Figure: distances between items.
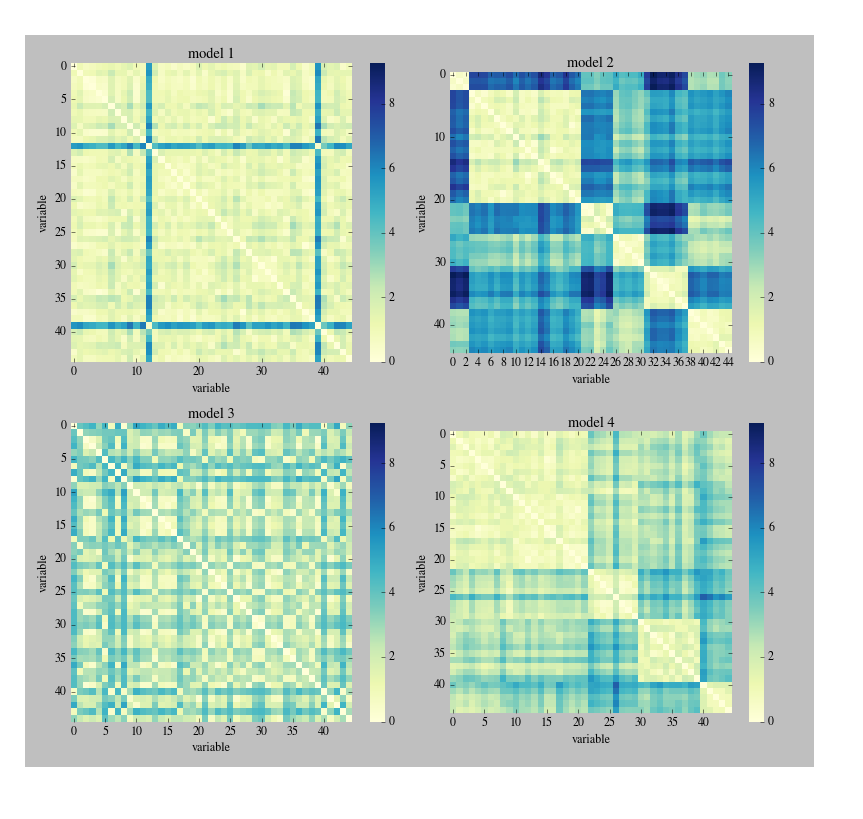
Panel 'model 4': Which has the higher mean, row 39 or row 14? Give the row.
39
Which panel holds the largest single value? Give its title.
model 2
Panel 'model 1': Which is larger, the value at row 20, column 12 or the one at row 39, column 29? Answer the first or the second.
the second
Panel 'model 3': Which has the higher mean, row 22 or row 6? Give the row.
6
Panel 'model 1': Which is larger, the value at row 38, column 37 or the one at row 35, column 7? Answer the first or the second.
the second
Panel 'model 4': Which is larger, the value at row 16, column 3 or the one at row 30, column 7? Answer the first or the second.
the second
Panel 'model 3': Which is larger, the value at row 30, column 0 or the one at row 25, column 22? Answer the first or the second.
the first
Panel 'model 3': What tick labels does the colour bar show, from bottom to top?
0, 2, 4, 6, 8
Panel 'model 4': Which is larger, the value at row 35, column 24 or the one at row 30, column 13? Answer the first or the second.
the first
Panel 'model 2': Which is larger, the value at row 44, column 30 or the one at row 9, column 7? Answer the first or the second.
the first
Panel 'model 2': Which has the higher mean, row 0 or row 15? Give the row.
0
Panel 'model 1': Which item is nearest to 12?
39
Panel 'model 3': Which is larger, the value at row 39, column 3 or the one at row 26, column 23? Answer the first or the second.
the second
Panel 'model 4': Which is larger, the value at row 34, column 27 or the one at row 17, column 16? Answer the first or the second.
the first
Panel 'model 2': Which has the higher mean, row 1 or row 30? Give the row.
1
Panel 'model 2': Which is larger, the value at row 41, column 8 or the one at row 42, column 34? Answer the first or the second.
the second
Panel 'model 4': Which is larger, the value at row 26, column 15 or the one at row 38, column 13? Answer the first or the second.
the first
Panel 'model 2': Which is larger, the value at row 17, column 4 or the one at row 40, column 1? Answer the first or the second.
the second
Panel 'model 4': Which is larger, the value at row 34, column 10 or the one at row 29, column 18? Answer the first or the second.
the first
